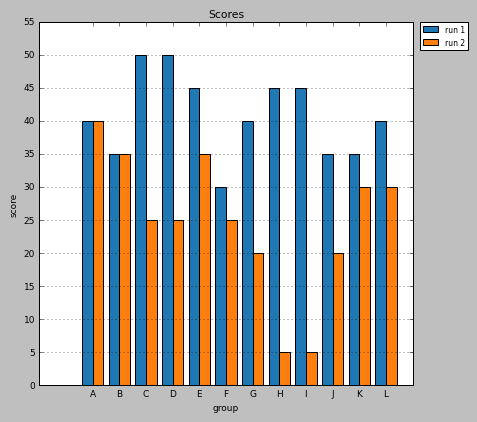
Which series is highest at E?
run 1
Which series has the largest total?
run 1
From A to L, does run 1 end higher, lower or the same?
the same
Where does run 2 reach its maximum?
A
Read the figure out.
Title: Scores
x-axis: group, ticks A B C D E F G H I J K L
y-axis: score, ticks 0 5 10 15 20 25 30 35 40 45 50 55
Legend: run 1, run 2
Values:
run 1: 40 35 50 50 45 30 40 45 45 35 35 40
run 2: 40 35 25 25 35 25 20 5 5 20 30 30
